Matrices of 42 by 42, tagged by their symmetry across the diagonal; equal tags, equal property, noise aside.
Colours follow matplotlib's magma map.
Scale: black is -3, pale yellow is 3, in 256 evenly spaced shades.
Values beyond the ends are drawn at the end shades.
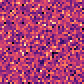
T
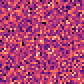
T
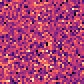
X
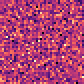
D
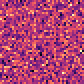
X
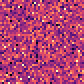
X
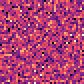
T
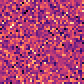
D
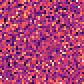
T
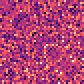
T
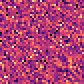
D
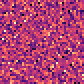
D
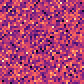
T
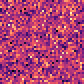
D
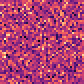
X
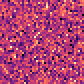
X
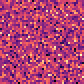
D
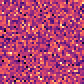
X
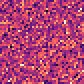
T
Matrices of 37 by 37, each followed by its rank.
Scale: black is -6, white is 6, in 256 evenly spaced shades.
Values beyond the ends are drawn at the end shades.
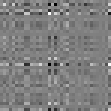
two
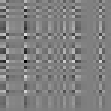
one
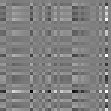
one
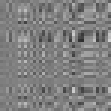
two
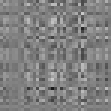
two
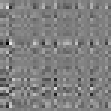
two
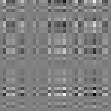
one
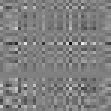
two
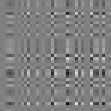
one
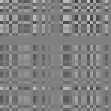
one
